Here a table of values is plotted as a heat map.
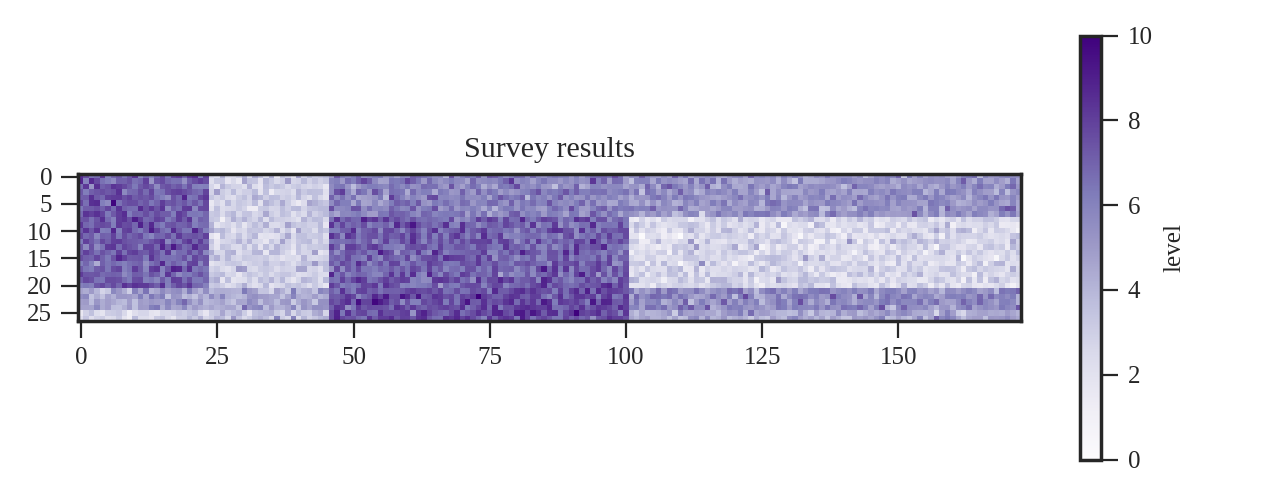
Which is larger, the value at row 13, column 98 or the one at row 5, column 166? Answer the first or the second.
the first
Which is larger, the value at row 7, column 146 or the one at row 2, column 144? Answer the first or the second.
the second
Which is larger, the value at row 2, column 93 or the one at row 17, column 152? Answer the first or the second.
the first
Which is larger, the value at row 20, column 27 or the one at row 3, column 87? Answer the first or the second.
the second
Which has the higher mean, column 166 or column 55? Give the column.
55
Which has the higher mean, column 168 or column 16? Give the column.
16
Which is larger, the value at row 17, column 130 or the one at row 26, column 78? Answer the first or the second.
the second
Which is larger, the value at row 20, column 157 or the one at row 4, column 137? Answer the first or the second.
the second
